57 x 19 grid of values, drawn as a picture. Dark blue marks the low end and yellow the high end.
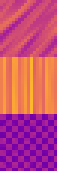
It is made of 3 by 1 panels. Panel 1,1: middling, slanting up to the right. Panel 2,1: high, streaked downward. Panel 3,1: low, checkered.
